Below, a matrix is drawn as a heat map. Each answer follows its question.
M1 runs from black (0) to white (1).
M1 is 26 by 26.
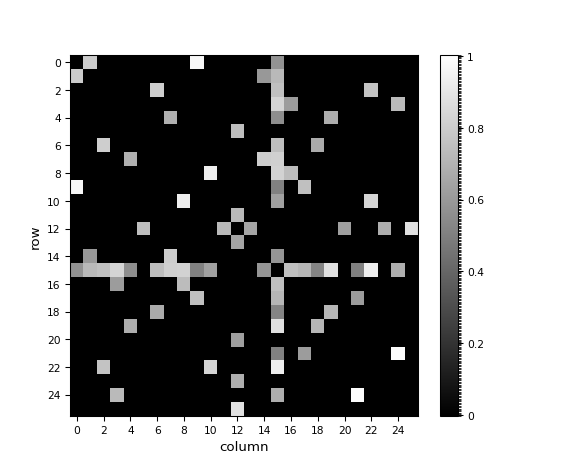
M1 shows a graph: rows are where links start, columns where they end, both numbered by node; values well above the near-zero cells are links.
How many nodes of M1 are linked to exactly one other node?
6
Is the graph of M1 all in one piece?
no
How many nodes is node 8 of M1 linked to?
3
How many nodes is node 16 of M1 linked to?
3
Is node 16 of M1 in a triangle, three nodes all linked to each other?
yes
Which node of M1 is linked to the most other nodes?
node 15
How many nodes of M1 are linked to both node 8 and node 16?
1
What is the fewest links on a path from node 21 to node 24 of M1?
1
